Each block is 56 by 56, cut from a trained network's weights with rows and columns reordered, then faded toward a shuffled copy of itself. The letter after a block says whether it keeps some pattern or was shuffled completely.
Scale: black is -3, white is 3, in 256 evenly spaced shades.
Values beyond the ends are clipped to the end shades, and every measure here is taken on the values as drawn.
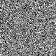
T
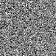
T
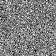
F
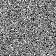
F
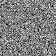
F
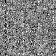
T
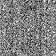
T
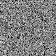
F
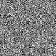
T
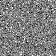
F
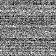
T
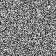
F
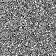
F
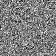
F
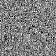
T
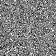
F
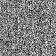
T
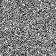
F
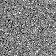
F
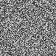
F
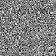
T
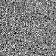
T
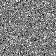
F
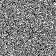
F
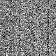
T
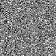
T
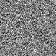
T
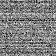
T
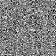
T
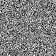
F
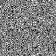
T
